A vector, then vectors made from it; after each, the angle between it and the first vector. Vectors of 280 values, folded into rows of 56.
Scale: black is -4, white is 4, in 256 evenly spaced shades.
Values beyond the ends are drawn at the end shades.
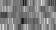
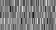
orthogonal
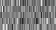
partly aligned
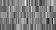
partly opposed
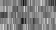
nearly parallel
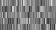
partly opposed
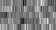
nearly parallel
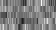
nearly parallel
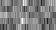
nearly opposite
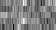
nearly opposite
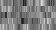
nearly parallel
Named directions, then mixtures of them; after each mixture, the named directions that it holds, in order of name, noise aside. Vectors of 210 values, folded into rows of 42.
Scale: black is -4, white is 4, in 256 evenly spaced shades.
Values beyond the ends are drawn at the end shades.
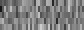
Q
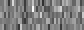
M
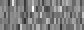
M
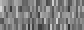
Q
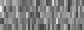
Q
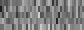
Q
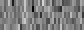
M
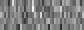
M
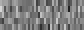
Q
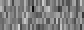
M, Q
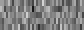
M, Q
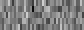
M, Q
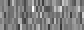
M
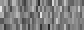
M, Q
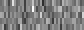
M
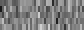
Q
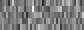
M, Q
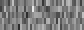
M, Q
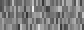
M, Q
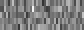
M, Q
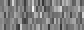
M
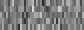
M, Q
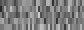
Q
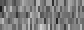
Q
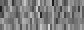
M, Q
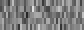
M, Q
